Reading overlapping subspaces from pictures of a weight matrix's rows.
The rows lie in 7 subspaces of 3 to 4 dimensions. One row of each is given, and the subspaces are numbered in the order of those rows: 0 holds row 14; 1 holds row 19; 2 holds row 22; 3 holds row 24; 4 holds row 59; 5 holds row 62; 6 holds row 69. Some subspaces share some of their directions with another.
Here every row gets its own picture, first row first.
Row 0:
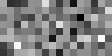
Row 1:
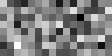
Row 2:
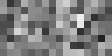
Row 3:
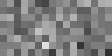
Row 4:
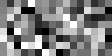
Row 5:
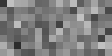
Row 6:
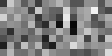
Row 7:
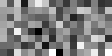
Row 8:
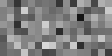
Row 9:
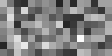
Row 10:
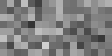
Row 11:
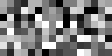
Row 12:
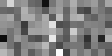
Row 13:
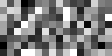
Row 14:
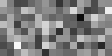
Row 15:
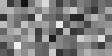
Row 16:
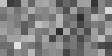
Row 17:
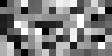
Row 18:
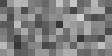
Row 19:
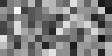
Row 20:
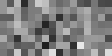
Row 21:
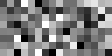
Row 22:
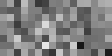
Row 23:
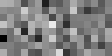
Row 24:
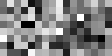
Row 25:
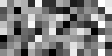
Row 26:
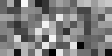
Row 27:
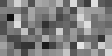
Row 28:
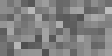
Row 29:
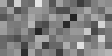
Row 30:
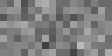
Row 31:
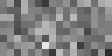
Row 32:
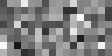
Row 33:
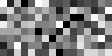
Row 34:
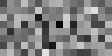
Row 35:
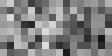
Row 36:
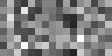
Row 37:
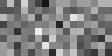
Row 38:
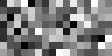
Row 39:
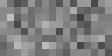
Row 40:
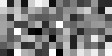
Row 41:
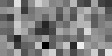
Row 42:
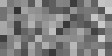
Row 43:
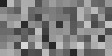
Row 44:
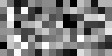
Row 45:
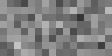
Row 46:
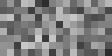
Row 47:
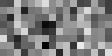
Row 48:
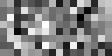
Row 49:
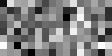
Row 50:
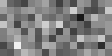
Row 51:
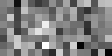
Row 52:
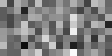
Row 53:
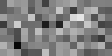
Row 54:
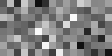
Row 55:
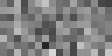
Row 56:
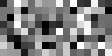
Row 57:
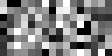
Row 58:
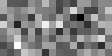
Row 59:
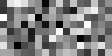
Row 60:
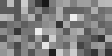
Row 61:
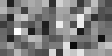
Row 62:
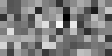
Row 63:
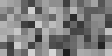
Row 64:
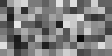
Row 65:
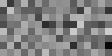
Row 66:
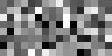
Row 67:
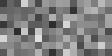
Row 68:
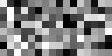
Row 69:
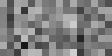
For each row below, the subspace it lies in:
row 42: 1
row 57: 4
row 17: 4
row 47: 3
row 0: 3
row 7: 4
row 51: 4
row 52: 5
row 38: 0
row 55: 1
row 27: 0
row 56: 0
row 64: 6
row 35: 3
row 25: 1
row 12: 3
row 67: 3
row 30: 4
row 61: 4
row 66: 5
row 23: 3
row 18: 6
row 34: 5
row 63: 3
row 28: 0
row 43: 5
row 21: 2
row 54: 1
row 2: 4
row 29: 1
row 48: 4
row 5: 6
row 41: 3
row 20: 2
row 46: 0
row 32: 5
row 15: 4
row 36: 6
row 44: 6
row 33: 1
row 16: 5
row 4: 0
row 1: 6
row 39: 0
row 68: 6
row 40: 4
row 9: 6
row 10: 3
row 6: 5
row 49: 5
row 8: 3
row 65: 6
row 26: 2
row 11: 5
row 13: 5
